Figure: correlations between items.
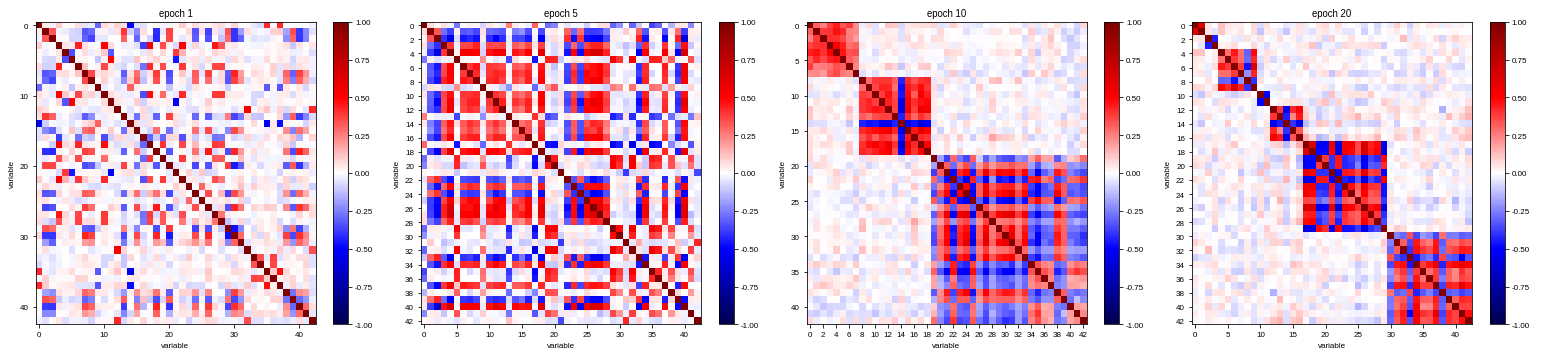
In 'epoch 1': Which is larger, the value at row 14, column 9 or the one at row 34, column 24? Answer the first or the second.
the first
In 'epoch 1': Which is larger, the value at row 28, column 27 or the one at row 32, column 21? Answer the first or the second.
the first
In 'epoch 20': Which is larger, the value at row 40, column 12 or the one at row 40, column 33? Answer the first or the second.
the first
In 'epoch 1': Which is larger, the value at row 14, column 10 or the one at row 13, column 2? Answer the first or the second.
the second
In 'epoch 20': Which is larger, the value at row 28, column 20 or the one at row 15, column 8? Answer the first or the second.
the second
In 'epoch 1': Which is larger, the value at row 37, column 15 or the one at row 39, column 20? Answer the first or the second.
the second
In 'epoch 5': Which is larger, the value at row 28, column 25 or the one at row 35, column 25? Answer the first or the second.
the first
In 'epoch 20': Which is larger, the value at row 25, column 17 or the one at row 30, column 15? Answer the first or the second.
the first
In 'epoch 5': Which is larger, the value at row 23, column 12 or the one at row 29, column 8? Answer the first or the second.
the first
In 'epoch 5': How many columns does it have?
43
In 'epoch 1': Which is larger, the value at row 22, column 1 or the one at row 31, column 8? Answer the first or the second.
the second
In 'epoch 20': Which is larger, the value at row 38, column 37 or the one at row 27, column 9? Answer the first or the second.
the second
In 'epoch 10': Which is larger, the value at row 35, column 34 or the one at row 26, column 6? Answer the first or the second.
the first
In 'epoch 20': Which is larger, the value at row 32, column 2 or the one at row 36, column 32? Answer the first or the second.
the second
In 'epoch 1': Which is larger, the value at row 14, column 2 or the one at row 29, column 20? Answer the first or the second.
the second
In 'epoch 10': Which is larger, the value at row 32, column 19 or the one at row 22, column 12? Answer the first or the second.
the second
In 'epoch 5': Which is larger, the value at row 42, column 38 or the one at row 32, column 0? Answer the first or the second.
the first
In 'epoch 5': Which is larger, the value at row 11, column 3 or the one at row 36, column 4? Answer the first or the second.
the first
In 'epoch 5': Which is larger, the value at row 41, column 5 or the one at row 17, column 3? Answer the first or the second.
the first
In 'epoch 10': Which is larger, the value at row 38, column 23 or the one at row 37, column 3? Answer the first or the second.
the first
